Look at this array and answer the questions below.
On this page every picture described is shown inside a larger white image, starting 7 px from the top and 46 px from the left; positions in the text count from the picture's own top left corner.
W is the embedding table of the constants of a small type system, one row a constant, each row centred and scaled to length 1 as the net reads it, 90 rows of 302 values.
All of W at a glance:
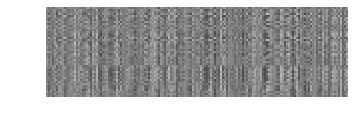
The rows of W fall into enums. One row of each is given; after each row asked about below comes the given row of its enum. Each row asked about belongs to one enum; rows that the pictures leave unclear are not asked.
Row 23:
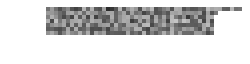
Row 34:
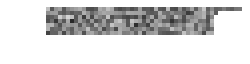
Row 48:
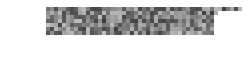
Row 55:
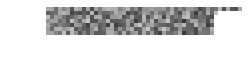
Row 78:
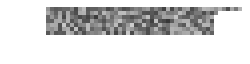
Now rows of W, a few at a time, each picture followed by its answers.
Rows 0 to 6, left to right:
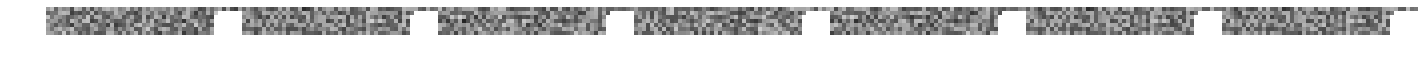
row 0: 55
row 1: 23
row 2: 34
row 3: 78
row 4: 34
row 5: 23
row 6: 23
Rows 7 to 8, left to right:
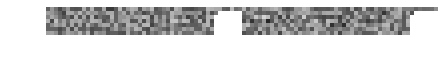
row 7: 23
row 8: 34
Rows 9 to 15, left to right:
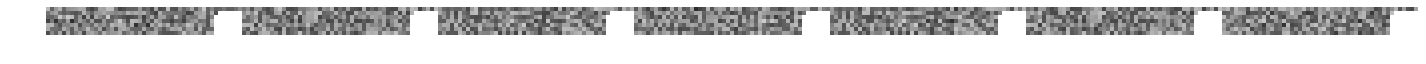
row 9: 34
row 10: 48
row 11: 78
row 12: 23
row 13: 78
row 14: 48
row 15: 55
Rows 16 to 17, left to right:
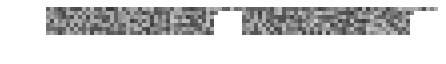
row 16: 23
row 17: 78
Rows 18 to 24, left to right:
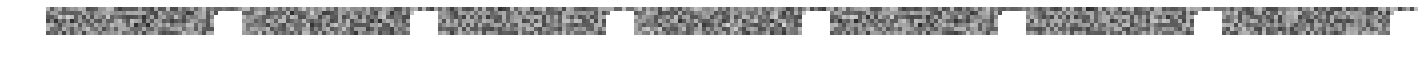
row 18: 34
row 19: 55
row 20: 23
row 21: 55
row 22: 34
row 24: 48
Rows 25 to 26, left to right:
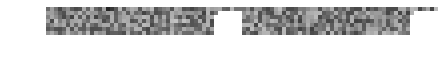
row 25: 23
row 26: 48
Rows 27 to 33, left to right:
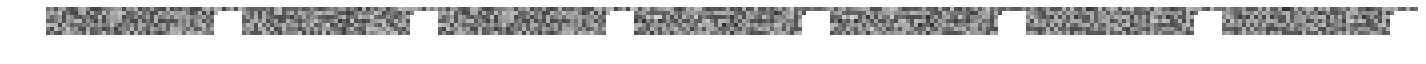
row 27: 48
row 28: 78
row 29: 48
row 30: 34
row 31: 34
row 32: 23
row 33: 23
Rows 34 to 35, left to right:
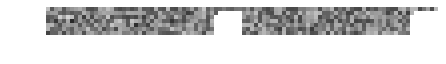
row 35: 48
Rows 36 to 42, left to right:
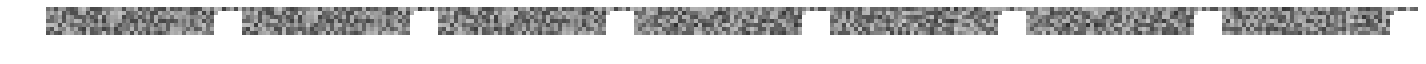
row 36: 48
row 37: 48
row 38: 48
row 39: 55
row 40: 78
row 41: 55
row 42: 23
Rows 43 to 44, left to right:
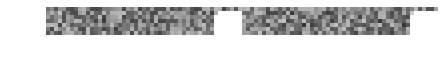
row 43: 48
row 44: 55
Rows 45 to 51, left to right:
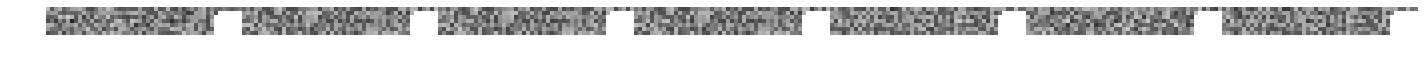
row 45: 34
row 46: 48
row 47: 48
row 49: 23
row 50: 55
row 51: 23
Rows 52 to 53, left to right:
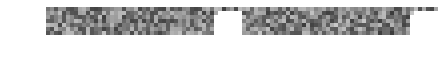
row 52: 48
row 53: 55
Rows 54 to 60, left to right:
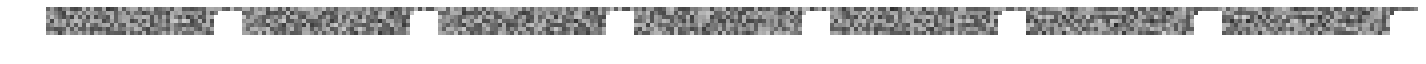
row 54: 23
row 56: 55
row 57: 48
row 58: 23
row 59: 34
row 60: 34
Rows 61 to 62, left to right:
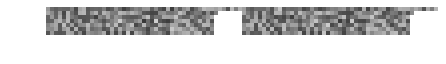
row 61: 78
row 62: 78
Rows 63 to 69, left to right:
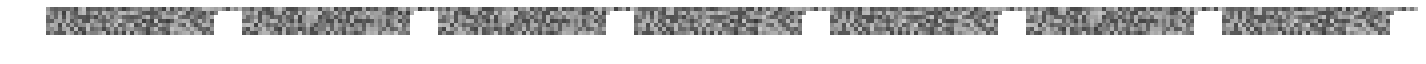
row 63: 78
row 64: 48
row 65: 48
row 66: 78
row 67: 78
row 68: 48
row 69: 78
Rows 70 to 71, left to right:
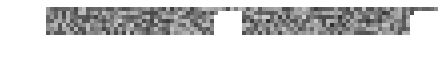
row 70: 78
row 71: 34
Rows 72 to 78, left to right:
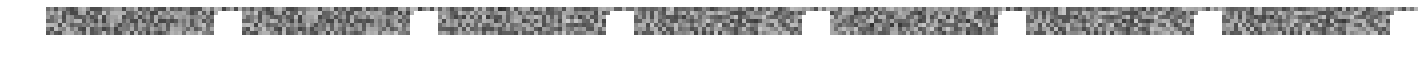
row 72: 48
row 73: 48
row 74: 23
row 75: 78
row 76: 55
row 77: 78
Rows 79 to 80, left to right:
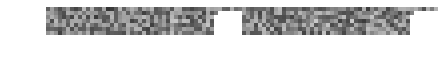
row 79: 23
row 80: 78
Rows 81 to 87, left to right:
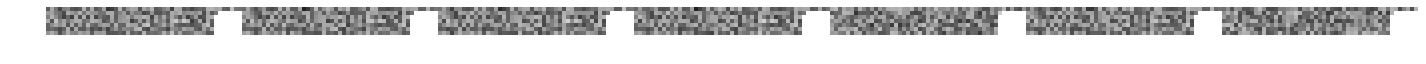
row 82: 23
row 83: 23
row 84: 23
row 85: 55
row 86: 23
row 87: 48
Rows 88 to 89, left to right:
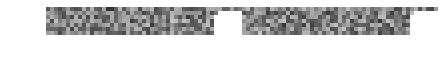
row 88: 23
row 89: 55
